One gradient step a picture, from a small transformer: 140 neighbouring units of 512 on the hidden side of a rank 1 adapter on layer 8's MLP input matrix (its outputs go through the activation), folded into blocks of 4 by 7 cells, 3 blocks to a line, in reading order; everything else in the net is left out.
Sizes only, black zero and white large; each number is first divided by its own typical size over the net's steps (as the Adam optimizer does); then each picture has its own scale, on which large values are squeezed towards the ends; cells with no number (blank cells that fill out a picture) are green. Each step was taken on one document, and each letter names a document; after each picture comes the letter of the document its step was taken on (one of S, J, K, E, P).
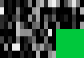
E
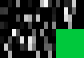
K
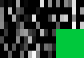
E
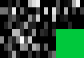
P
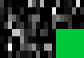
P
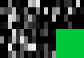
P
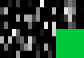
K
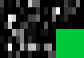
P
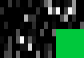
K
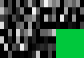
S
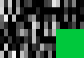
E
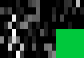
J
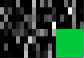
S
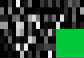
S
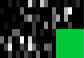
K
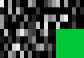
E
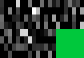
S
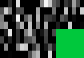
E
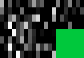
P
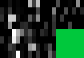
J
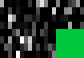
K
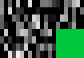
E
